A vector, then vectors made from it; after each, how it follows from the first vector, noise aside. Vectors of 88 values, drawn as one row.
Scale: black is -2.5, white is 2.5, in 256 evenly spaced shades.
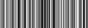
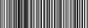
sign-scrambled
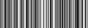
negated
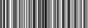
reversed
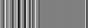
partly zeroed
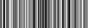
reversed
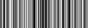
reversed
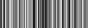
reversed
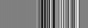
partly zeroed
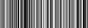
sign-scrambled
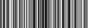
reversed
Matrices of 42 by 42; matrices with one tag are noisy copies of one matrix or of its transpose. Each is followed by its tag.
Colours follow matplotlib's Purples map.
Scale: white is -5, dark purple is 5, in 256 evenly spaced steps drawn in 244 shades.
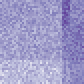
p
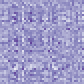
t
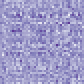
t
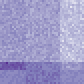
p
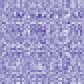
t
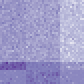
p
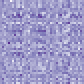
t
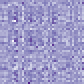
t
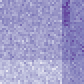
p
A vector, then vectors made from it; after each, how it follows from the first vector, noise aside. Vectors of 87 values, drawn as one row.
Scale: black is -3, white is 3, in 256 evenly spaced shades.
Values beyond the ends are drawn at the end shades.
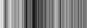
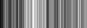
negated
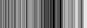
reversed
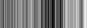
reversed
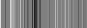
partly zeroed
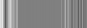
partly zeroed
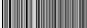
sign-scrambled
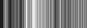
negated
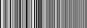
sign-scrambled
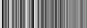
sign-scrambled
